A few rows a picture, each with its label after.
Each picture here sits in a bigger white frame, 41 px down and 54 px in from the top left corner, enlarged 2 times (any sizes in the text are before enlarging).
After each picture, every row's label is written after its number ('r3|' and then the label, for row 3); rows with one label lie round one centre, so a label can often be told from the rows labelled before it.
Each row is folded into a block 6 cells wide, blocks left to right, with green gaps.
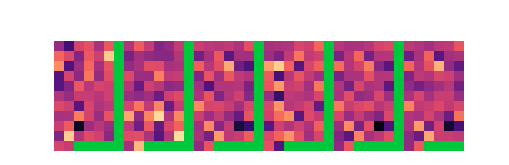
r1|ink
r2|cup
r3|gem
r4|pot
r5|gem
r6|gem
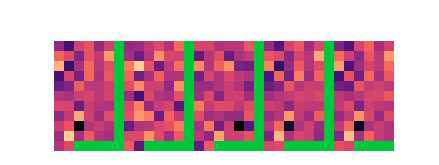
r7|ink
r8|pot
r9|gem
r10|ink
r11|ink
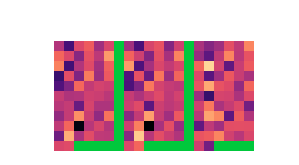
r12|ink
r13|ink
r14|pot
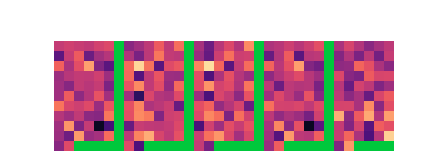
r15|gem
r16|pot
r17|pot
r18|gem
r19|cup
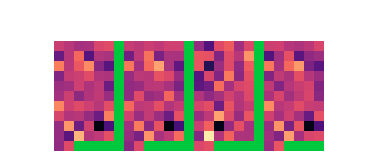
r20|gem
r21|gem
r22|ink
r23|gem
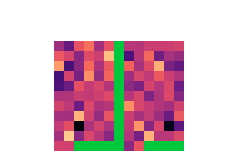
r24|ink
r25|gem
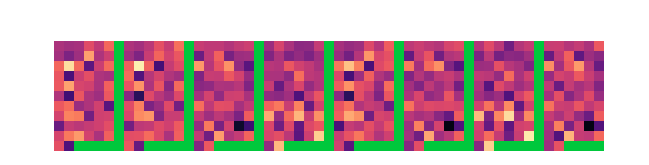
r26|pot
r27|pot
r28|gem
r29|cup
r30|pot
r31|gem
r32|cup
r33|gem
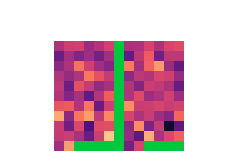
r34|cup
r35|gem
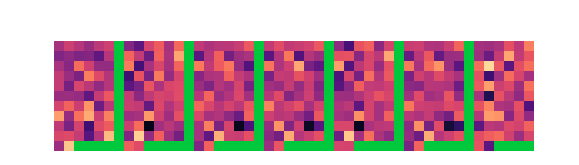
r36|cup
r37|ink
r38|gem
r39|gem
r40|ink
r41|gem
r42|pot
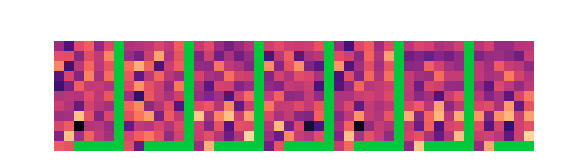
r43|ink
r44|pot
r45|cup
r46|gem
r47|ink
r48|cup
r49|cup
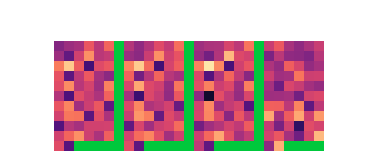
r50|pot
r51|pot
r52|pot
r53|cup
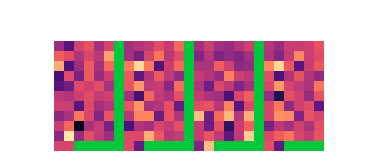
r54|ink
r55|pot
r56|cup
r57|pot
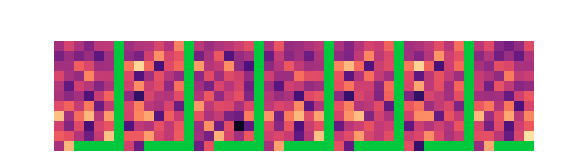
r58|cup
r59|pot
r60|gem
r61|cup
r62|pot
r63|pot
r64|cup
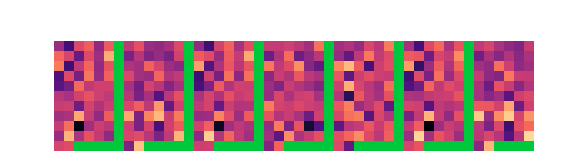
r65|ink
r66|cup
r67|ink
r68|gem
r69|pot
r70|ink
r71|cup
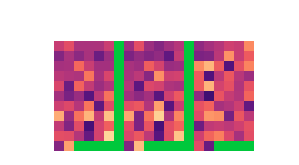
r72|cup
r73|cup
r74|pot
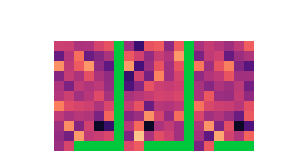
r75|gem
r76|ink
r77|gem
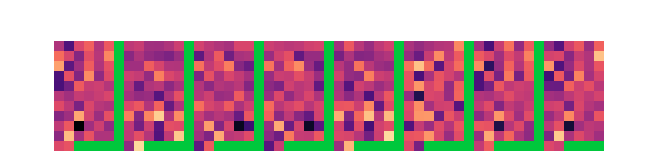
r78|ink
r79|cup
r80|gem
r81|gem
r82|cup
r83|pot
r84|ink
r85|ink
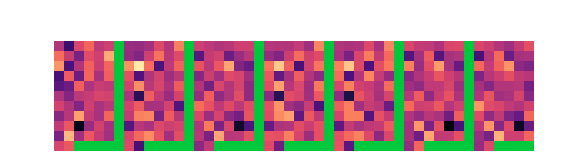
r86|ink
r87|pot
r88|gem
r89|pot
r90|pot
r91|gem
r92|gem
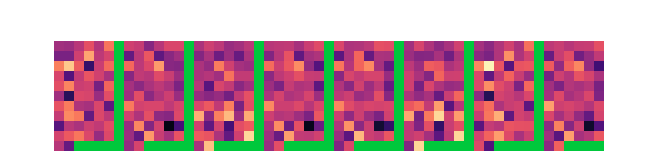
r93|pot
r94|gem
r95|cup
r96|gem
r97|gem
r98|cup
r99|pot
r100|gem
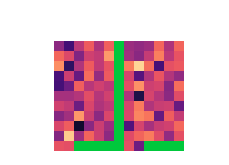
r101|ink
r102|pot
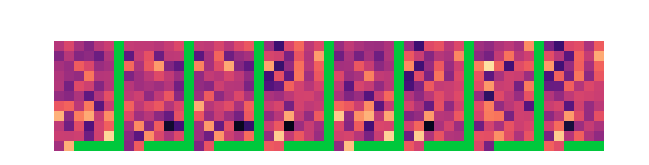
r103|cup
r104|gem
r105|gem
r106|ink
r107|cup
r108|ink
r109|pot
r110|ink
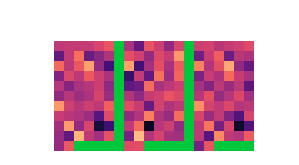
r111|gem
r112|ink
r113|gem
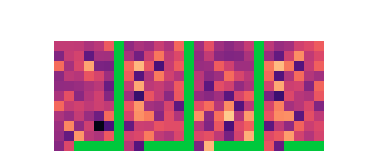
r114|gem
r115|pot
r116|cup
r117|pot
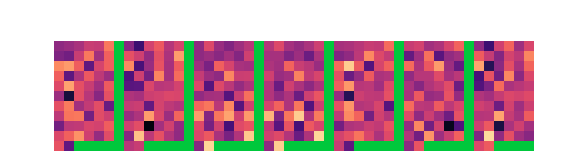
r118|pot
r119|ink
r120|cup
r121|cup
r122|pot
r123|gem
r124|ink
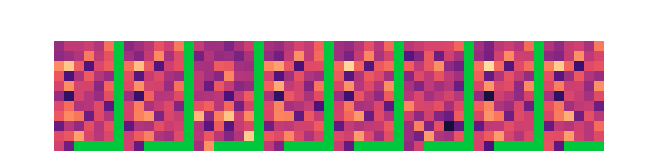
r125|pot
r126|pot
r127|cup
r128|pot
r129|pot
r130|gem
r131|pot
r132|pot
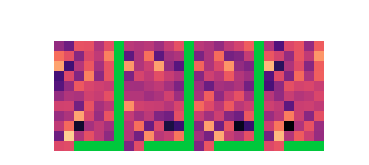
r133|ink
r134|gem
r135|gem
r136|ink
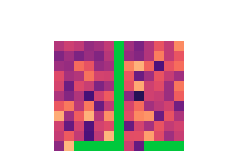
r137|cup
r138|pot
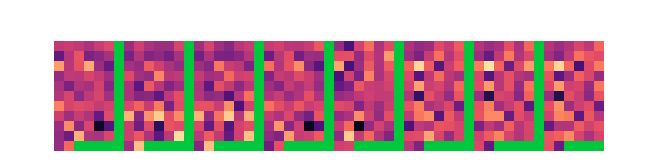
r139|gem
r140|cup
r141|cup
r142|gem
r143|ink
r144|pot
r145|pot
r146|pot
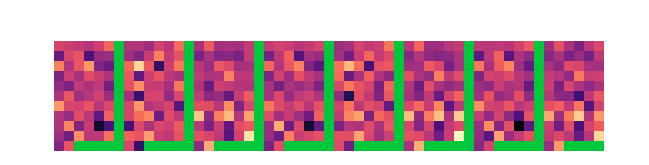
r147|gem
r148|pot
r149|cup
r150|gem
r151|pot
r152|cup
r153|gem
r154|cup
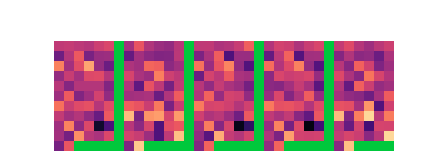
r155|gem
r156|cup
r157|gem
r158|gem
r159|cup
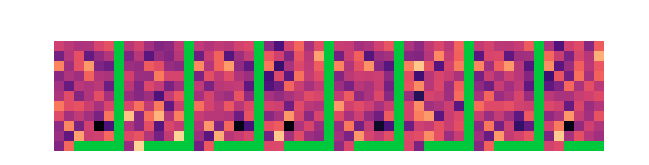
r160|gem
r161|cup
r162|gem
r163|ink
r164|gem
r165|pot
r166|gem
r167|ink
